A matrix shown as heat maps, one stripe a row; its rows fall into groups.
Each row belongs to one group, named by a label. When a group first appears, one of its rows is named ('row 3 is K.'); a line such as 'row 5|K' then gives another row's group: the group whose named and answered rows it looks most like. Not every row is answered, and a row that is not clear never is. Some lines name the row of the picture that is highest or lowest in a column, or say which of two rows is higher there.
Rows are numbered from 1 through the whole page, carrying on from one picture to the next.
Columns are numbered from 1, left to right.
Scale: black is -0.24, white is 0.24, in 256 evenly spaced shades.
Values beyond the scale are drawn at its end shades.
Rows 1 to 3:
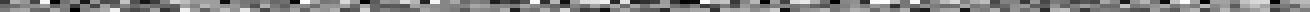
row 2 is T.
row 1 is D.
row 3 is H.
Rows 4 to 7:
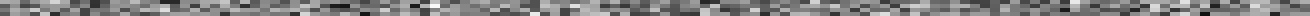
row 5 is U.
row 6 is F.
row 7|D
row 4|T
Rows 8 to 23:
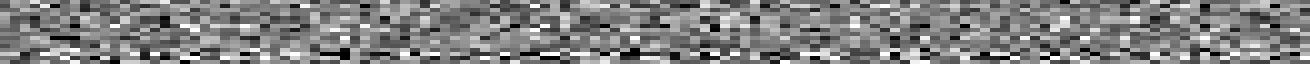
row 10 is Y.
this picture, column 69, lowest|9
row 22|T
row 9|D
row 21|U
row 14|H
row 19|T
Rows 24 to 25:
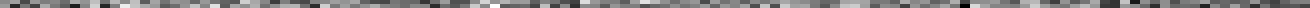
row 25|H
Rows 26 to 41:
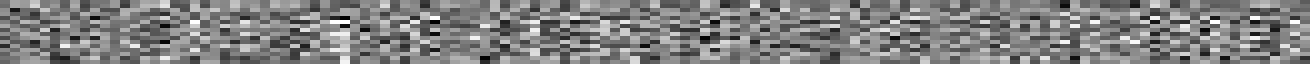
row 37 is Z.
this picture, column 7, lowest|40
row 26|F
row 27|F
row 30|U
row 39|D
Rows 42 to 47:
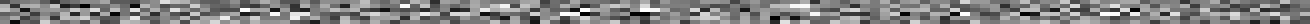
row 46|Z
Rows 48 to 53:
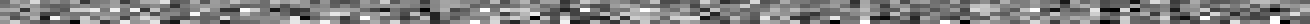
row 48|F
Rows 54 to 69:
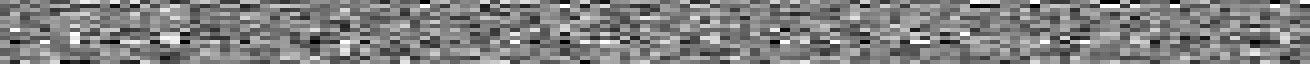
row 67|T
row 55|Y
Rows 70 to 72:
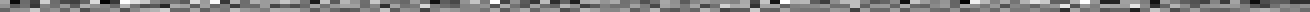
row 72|F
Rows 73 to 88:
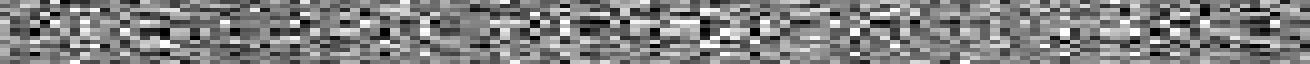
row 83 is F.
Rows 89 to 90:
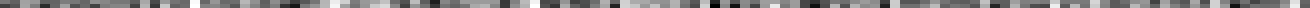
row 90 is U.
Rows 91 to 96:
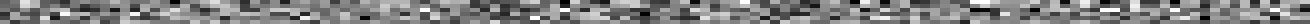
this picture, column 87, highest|91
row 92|Y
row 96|H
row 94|Z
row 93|Y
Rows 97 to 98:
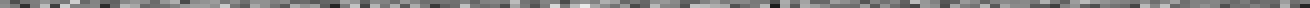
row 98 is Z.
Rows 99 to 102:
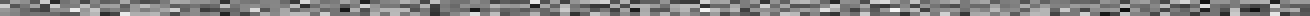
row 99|D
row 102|H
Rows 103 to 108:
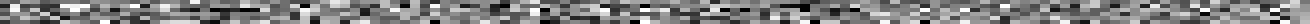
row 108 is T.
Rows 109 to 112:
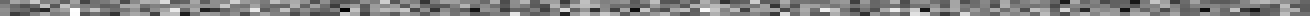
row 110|Z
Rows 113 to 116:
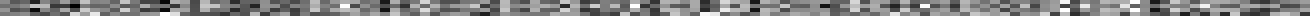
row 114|T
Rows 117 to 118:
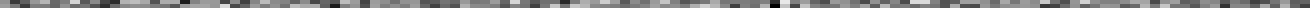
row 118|Z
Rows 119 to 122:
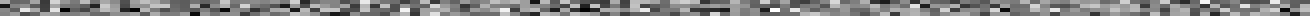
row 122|U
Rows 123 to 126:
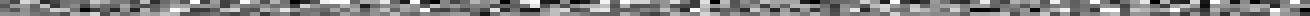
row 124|D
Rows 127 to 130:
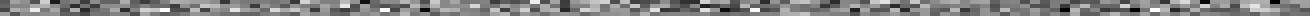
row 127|D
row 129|F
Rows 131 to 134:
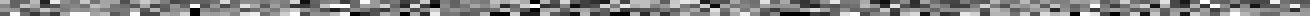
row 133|U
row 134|Z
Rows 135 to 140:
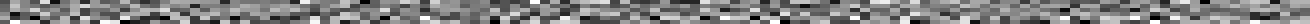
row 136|Z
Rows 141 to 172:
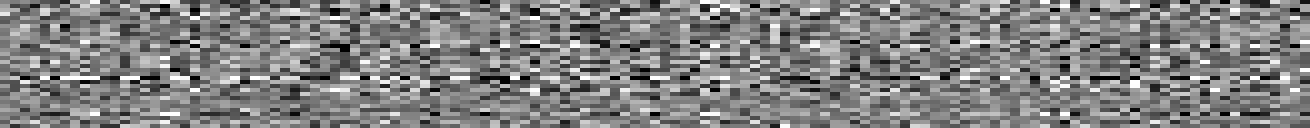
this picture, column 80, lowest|160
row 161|Y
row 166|Y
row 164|D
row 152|U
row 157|F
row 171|F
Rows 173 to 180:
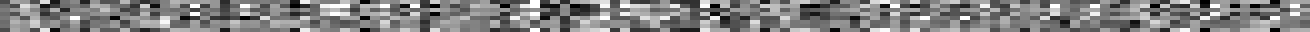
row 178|F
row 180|D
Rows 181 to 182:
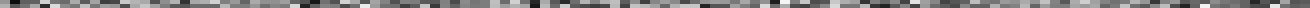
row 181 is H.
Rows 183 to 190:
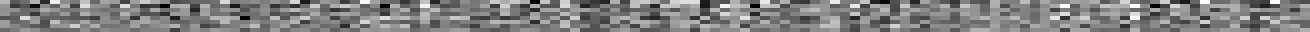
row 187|Y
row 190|Y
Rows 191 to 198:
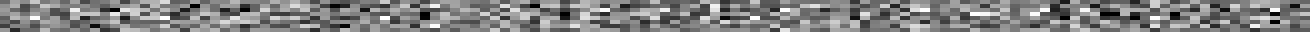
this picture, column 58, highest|197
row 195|F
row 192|U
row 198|H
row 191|F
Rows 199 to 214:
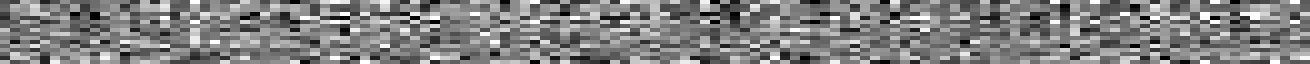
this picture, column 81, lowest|213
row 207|T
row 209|H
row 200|F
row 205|U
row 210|F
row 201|F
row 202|T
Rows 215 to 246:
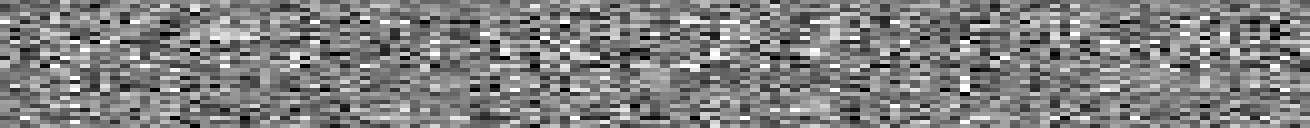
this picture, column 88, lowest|231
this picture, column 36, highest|242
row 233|T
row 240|U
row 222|H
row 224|H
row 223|T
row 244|Y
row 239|Z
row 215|Z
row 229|Z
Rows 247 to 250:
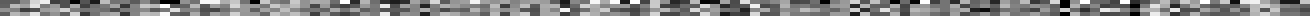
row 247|T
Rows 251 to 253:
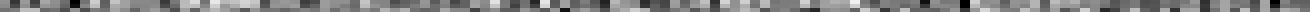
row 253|Y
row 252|H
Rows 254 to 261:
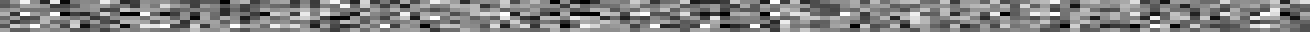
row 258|U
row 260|F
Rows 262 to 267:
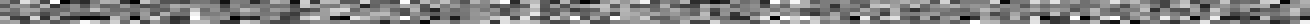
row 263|D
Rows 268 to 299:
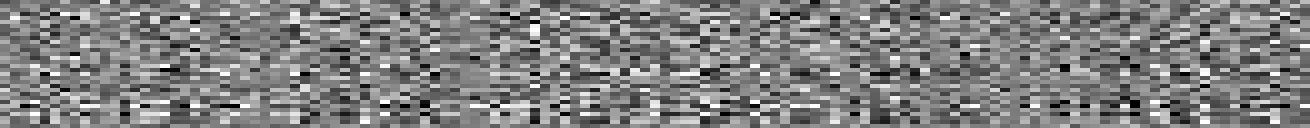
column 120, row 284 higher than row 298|Yes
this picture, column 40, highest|272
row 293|F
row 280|U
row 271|Z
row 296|F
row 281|H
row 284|F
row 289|D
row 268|T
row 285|T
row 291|Z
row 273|U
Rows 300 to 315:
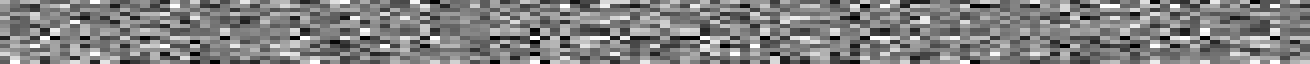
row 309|D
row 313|U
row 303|F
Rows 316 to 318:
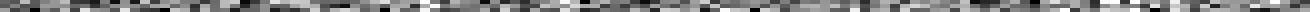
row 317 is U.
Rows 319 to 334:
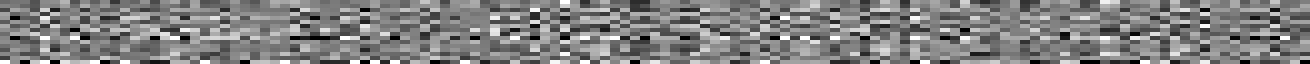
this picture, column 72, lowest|326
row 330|D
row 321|D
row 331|D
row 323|H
